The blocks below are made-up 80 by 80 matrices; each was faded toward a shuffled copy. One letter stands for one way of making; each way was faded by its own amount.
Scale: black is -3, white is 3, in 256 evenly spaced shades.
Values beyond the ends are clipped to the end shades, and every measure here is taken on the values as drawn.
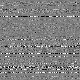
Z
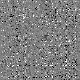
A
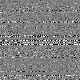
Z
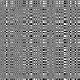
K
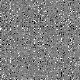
A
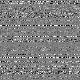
Z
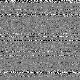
Z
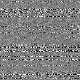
Z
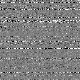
Z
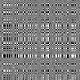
K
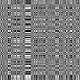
K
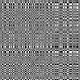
K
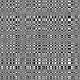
K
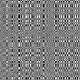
K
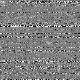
Z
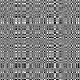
K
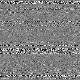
Z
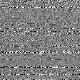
Z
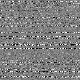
Z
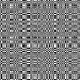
K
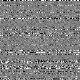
Z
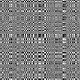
K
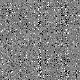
A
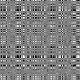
K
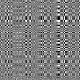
K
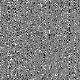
A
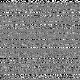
Z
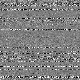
Z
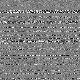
Z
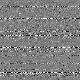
Z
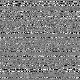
Z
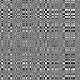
K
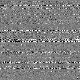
Z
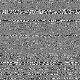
Z
